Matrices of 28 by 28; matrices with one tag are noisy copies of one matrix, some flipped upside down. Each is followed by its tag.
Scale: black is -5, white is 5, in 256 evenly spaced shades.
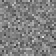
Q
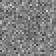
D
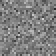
Q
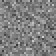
Q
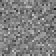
Q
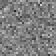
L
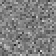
L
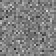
D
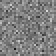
D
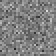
D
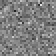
L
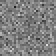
D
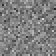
Q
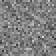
Q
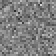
L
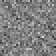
Q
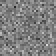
D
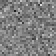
L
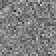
L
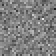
Q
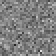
L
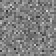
D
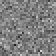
L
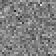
L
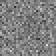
D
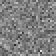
L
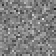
Q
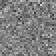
L
